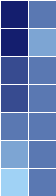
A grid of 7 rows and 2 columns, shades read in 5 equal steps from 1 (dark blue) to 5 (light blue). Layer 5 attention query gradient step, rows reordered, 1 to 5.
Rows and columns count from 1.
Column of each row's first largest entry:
2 2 2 2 1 1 1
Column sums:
18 22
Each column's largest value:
5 4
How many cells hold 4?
2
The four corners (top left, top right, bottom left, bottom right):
1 3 5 3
